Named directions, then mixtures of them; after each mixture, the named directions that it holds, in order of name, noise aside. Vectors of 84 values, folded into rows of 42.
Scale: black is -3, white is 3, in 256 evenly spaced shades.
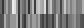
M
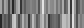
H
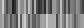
M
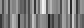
H, M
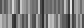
H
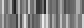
M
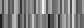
H, M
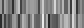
H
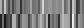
H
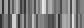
H, M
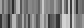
H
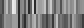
M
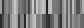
H, M
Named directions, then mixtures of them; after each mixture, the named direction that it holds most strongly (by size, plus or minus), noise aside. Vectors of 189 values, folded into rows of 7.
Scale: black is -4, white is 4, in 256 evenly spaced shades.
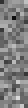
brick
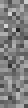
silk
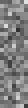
silk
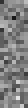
brick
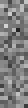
silk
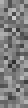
silk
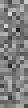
silk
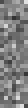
brick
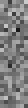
silk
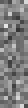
silk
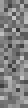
silk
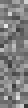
silk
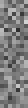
silk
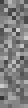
silk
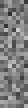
silk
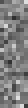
brick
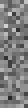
silk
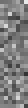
silk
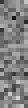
brick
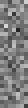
silk
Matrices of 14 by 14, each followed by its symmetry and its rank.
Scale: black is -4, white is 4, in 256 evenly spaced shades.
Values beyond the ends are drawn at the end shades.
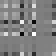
symmetric, rank one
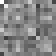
symmetric, rank three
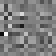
neither, rank three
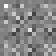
symmetric, rank three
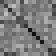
symmetric, full rank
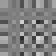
symmetric, rank one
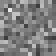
symmetric, full rank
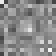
symmetric, rank three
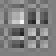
symmetric, rank one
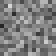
neither, full rank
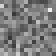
neither, full rank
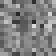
neither, rank three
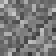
symmetric, full rank
